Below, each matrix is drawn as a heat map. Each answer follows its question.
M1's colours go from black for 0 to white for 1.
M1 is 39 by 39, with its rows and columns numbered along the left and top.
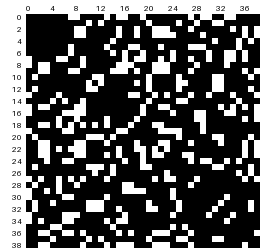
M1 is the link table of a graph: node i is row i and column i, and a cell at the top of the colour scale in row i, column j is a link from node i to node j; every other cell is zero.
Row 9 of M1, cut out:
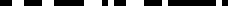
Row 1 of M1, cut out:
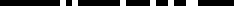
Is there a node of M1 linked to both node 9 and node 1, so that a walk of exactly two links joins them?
no
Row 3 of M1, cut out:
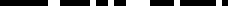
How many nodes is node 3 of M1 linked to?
11
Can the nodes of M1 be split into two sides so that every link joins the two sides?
no
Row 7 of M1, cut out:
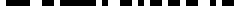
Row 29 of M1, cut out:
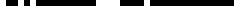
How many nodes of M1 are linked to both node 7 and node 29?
6
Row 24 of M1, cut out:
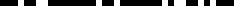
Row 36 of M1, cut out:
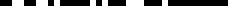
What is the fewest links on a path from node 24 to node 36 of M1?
2
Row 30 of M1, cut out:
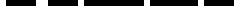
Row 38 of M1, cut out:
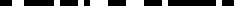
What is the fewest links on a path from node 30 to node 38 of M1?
2
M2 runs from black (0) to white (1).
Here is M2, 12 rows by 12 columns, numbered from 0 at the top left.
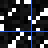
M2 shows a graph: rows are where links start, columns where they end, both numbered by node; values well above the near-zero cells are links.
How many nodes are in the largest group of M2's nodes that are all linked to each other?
3
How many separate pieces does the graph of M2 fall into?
4
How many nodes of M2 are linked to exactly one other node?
3
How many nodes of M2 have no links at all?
1
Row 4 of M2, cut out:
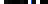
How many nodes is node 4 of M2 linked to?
3
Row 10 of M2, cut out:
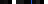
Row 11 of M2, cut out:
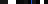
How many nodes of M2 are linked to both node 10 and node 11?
1
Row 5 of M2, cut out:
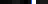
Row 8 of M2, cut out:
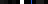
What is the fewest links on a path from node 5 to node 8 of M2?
1
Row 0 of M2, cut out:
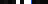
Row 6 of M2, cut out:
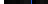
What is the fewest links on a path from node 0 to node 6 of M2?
1
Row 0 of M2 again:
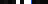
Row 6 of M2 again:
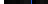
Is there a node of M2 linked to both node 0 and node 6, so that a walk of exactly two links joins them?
no
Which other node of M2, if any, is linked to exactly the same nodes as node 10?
node 2
